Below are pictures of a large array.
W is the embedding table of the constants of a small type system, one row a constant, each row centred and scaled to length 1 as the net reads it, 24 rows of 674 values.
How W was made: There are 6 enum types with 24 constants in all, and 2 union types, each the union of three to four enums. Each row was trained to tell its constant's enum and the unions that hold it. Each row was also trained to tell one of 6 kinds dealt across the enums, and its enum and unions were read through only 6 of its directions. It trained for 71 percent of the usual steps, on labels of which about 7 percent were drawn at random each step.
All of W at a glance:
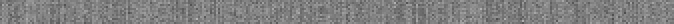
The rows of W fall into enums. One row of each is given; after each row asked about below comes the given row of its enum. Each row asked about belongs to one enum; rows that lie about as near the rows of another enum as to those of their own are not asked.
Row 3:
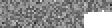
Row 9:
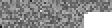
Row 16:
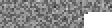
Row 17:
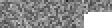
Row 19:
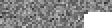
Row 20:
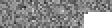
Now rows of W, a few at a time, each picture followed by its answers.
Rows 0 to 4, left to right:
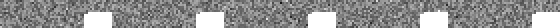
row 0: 19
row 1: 16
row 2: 3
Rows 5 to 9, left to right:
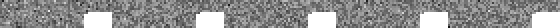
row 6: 19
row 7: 16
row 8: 20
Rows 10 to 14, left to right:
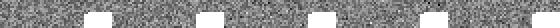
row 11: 16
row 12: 20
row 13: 9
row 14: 3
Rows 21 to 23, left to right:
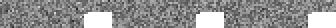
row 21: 9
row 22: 19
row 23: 17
